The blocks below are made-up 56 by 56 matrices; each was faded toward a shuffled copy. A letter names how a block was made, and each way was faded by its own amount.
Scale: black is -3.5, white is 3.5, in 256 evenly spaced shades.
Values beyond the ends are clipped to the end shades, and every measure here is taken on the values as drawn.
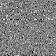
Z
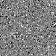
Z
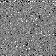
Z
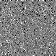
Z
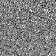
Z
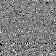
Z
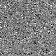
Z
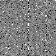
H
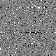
Z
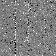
H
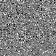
Z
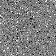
H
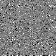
Z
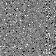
H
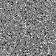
H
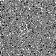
H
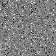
H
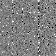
H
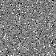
H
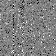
H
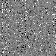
H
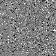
H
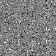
H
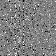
H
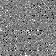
Z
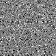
Z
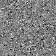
H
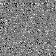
Z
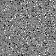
H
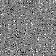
Z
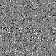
Z
